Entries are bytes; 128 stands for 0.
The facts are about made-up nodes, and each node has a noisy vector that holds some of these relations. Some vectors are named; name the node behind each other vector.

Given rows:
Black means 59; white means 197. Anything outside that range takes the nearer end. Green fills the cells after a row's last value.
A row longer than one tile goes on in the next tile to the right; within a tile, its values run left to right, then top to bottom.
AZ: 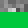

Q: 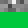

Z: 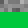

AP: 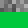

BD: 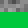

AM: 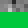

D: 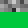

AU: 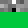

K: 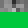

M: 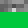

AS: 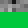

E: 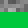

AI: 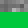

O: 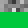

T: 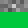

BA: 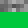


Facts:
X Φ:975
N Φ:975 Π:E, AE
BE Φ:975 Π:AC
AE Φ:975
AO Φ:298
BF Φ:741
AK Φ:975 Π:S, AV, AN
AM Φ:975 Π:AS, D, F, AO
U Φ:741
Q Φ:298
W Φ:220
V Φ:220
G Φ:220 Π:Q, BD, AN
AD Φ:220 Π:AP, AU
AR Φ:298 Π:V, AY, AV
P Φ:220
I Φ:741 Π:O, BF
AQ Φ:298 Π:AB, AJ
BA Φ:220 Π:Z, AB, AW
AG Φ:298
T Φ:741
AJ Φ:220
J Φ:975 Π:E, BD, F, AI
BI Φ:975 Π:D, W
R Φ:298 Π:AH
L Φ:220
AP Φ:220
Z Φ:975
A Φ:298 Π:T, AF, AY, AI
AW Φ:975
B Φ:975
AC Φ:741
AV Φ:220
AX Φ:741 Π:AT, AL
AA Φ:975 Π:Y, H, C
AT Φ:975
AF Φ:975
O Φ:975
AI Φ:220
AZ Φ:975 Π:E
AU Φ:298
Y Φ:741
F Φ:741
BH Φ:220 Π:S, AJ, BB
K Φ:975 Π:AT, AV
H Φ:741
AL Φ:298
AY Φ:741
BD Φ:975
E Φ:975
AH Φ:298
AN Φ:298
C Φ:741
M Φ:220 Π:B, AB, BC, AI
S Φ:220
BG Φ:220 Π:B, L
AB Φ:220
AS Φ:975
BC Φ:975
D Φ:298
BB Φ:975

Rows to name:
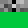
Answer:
AC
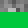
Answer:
J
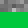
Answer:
P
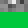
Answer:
AR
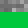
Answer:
AJ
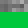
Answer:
AB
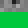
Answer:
AT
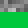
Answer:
AE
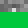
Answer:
BH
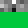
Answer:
R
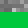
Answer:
S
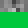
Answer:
AK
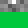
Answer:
AQ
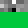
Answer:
AH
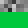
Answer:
BF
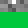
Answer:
AG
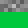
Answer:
U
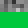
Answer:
W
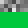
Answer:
I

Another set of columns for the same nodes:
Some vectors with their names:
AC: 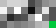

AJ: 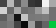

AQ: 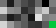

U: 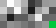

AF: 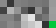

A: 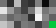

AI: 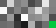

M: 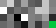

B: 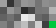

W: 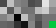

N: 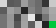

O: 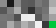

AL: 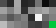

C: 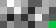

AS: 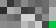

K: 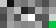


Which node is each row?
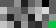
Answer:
R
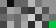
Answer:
AA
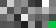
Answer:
L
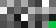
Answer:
BG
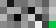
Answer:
BI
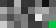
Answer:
AG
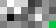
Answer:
F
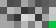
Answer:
AM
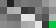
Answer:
BB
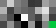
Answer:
BA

